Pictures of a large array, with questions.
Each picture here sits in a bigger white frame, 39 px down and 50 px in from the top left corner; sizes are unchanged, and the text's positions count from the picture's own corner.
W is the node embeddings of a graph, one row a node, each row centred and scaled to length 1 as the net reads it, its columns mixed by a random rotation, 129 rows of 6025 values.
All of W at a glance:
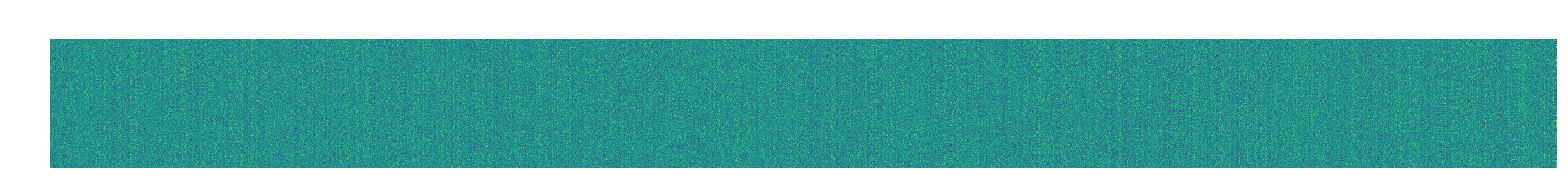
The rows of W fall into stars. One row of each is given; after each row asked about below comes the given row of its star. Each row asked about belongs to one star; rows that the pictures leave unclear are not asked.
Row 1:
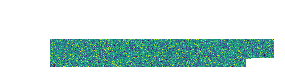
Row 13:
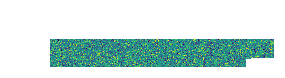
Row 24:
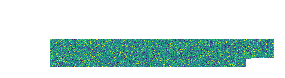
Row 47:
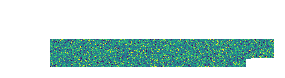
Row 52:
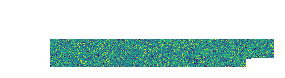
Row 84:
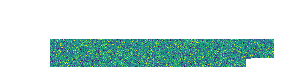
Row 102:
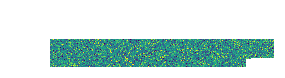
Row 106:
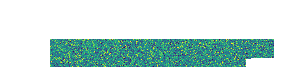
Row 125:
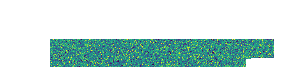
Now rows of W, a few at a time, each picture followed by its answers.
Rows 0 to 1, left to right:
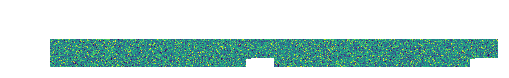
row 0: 52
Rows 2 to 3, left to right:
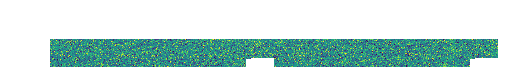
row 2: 125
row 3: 106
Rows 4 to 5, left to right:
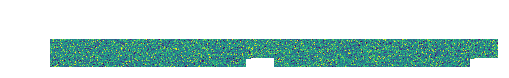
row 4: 125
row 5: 1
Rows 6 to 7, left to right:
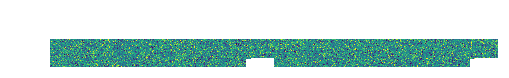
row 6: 52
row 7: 102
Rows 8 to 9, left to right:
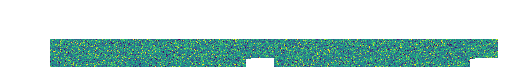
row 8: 84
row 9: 47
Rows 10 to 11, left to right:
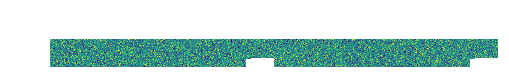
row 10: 24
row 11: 1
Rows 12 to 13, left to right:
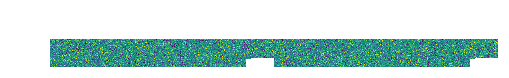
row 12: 106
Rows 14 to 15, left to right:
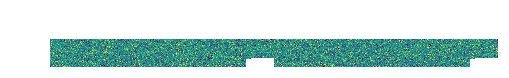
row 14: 52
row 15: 125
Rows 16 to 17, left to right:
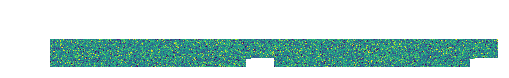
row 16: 84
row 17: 47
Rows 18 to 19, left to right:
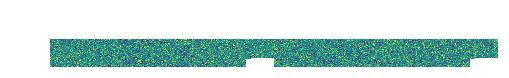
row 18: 106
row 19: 47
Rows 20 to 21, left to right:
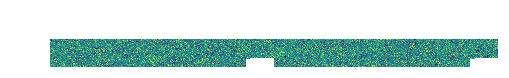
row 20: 102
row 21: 13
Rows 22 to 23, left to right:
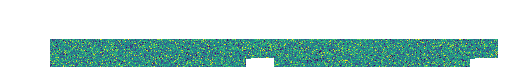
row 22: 1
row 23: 84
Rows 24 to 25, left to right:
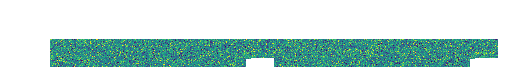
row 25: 13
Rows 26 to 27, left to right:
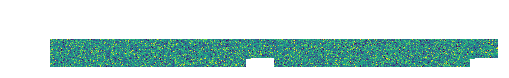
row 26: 1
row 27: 106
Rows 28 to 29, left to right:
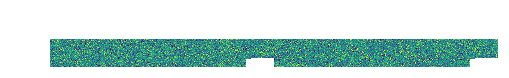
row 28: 106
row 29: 125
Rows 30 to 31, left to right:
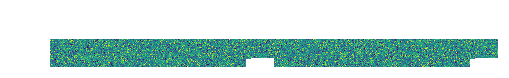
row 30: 24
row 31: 125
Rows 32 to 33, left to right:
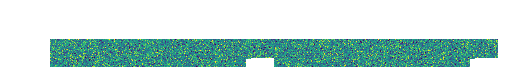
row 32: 13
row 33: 102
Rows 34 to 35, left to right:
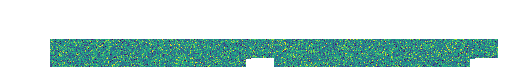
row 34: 52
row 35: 106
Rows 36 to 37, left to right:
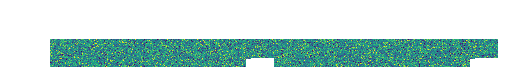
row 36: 24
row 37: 52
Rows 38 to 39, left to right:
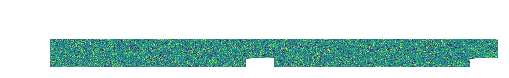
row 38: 1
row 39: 47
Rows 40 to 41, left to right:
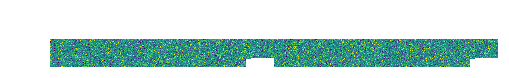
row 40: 24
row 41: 102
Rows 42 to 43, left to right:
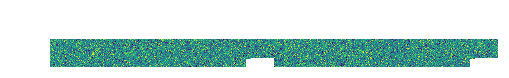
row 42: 1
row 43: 125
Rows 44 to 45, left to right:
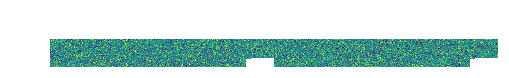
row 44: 125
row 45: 102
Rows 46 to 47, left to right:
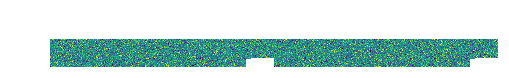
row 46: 125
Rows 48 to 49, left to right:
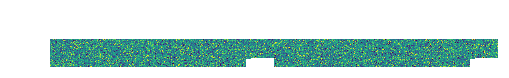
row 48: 102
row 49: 47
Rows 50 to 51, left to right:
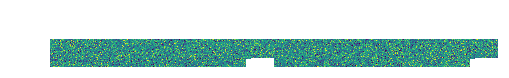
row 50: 125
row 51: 106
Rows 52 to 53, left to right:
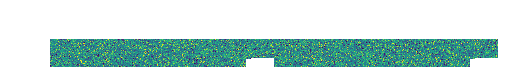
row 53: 1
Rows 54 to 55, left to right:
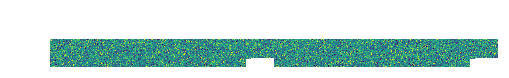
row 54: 125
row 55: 125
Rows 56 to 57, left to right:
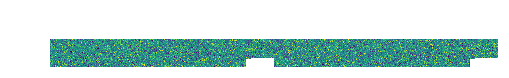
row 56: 102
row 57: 47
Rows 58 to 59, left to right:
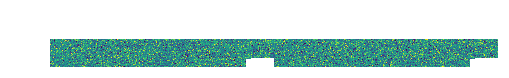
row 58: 13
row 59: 125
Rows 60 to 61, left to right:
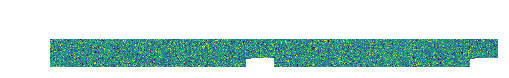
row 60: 47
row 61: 24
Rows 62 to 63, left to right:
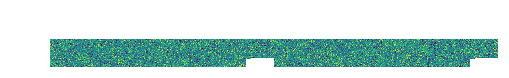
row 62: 24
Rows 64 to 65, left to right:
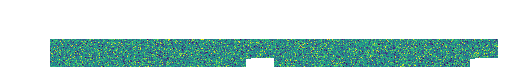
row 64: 13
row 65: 52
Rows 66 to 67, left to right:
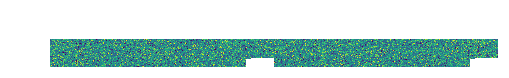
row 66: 106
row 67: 13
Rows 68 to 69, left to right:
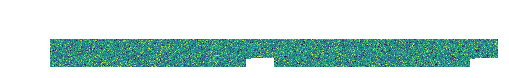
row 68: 47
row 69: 13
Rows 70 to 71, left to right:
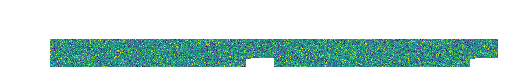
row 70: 24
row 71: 84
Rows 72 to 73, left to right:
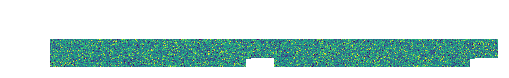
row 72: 84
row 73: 102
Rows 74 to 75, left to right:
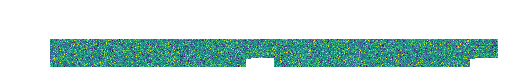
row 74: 106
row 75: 24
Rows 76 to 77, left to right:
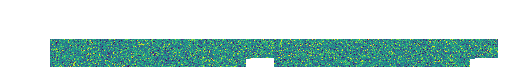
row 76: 13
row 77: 106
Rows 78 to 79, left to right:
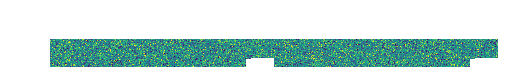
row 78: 102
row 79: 24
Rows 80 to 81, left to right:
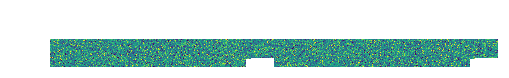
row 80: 106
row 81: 13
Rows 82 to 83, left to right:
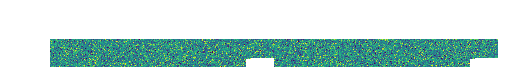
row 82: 47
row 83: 1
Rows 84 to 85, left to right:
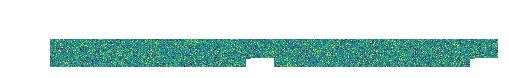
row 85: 52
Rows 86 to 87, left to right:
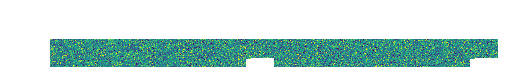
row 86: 1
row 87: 47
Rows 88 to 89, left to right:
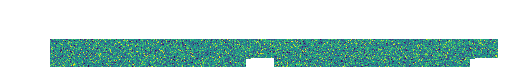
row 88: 102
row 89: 125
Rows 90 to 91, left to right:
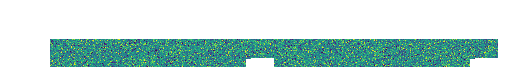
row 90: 102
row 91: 106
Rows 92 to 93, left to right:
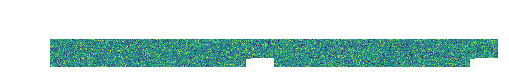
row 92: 24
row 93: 13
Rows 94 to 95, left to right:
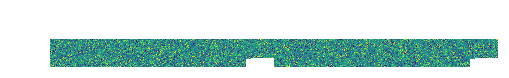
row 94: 102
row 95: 47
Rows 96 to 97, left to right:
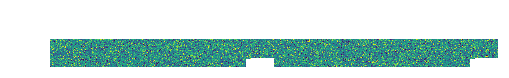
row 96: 47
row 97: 52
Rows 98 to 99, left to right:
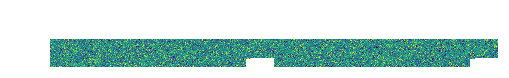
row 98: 102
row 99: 52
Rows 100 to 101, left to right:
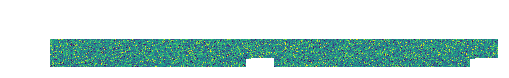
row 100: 47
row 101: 125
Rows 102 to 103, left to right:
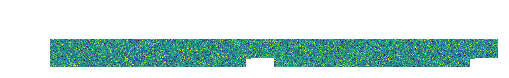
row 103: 1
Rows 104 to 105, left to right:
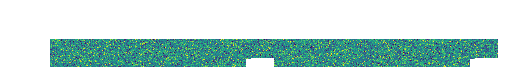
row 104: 106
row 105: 24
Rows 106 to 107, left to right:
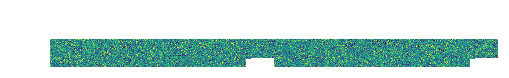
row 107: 106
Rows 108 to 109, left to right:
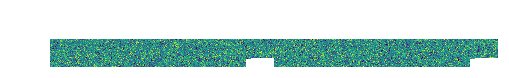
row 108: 84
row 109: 13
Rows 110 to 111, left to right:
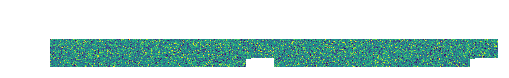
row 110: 84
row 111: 102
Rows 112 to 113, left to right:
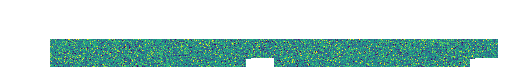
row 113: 24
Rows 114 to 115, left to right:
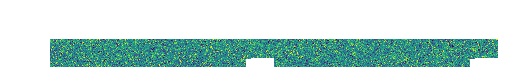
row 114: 125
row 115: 47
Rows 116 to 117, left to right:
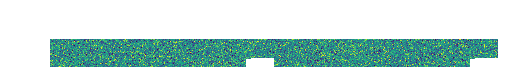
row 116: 102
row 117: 102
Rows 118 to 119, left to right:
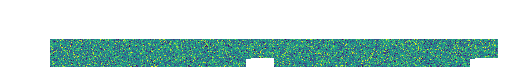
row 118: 47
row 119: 52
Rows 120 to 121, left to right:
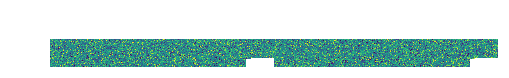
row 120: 84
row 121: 1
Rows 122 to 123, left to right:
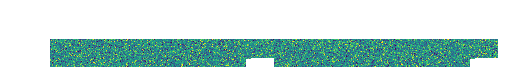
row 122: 13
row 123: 102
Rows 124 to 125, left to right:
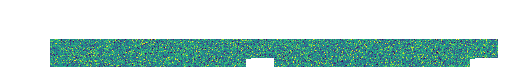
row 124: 52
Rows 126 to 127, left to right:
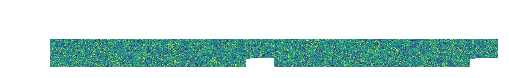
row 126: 1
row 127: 106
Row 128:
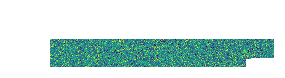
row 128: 24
